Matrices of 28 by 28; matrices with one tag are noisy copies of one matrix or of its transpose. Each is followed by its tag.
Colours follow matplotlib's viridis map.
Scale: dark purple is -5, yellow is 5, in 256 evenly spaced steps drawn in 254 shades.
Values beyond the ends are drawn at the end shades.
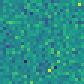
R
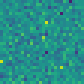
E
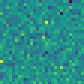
E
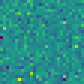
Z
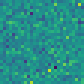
R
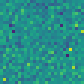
R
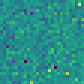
R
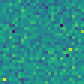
R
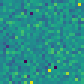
R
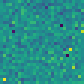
R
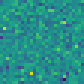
Z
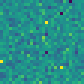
E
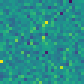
E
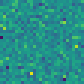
Z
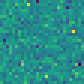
Z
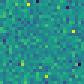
Z
